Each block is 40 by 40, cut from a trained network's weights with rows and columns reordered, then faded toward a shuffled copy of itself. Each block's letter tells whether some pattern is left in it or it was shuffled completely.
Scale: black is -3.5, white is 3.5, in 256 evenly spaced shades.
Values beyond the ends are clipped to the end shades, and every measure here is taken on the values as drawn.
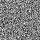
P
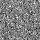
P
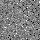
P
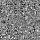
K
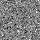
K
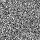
P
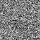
P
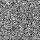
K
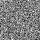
P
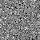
P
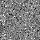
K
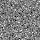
K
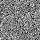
P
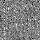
K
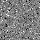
P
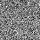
K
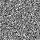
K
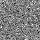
P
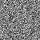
P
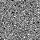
P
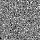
P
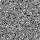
P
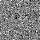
K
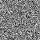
P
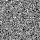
P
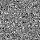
K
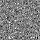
K
